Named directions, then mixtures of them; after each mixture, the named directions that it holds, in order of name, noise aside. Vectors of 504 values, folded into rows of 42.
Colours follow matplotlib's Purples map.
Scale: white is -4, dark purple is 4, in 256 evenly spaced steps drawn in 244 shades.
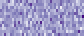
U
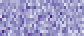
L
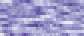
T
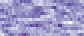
T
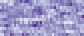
T, U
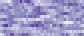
T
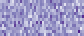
L, U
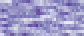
T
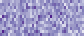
L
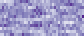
T, U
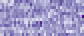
T, U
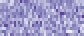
L, T, U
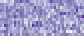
L, T, U
